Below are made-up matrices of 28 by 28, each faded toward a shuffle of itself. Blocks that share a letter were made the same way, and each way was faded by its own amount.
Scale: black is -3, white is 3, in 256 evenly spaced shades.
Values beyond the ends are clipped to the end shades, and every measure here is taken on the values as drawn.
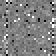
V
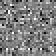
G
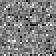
G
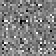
G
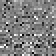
G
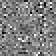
G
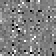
V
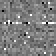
G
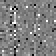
V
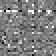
G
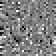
V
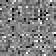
G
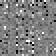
V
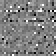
G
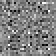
G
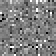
V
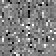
V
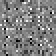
G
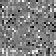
V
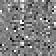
V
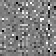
V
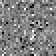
V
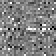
G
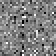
V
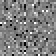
V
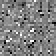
V
